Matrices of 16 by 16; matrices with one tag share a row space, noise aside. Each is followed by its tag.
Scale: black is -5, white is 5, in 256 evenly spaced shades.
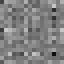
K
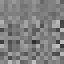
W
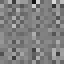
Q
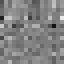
K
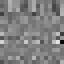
W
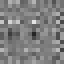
W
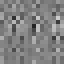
Q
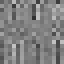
Q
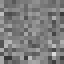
K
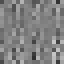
Q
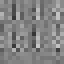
Q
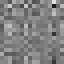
K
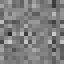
K
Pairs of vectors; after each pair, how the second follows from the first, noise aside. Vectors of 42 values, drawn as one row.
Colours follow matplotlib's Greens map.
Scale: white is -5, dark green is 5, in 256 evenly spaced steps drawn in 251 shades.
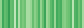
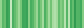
reversed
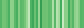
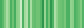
reversed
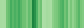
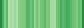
wrapped around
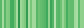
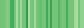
partly zeroed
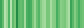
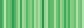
shuffled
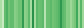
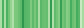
reversed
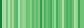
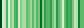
scaled up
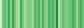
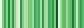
scaled up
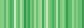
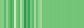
partly zeroed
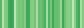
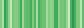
reversed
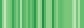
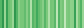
shuffled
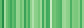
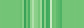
partly zeroed
